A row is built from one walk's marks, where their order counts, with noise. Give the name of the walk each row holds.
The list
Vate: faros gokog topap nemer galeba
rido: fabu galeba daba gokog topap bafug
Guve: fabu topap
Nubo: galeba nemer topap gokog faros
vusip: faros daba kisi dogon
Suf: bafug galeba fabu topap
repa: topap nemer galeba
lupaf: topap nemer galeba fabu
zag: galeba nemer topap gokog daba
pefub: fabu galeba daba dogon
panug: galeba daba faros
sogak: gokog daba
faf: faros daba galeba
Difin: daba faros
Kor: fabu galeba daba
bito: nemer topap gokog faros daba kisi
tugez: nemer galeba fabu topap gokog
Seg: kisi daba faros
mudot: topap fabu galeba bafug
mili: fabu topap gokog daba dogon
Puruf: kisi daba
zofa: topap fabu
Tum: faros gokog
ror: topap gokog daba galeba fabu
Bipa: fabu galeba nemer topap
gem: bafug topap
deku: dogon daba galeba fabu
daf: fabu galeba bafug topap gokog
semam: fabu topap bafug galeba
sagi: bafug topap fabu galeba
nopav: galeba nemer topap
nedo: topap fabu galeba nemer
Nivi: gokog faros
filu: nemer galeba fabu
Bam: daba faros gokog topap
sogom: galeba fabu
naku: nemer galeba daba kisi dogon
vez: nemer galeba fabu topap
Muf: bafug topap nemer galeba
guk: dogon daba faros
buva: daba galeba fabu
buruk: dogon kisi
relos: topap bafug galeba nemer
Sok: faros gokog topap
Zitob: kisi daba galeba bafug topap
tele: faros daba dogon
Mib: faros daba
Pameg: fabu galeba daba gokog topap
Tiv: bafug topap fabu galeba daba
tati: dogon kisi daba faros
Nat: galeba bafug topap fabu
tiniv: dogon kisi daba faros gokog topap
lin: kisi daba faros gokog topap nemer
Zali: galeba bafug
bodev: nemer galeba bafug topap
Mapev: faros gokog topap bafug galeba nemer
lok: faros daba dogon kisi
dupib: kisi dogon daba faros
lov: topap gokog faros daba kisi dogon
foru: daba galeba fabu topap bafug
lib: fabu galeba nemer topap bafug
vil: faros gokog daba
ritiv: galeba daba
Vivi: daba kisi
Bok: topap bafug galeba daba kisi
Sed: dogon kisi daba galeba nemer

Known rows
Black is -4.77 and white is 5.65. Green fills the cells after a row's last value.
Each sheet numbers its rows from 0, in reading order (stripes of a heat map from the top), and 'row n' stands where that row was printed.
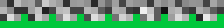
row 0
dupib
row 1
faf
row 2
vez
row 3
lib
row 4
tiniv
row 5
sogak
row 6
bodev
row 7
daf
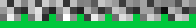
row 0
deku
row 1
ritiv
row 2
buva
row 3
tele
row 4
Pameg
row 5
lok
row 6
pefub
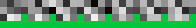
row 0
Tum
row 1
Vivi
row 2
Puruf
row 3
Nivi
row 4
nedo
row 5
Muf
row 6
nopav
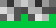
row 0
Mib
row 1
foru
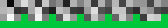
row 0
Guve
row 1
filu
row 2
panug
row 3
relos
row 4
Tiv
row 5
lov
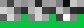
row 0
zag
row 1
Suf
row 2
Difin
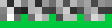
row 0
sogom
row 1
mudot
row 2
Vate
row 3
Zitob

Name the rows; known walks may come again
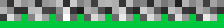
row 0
dupib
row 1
vez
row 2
sogom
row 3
bito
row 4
lupaf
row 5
Nubo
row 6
panug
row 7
tugez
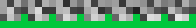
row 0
Mapev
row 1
sagi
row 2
mudot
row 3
Bipa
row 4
Bok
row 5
vusip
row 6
naku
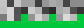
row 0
Kor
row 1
Sok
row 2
bodev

